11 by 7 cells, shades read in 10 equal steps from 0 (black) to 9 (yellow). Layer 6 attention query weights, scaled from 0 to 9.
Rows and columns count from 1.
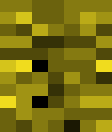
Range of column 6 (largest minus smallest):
4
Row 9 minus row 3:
5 3 -7 -2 1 1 4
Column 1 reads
5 6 4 6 3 8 6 5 9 4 4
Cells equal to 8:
2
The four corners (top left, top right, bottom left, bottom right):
5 5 4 7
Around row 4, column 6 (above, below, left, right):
6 5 3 6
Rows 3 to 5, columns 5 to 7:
4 6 3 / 3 3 6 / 5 5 3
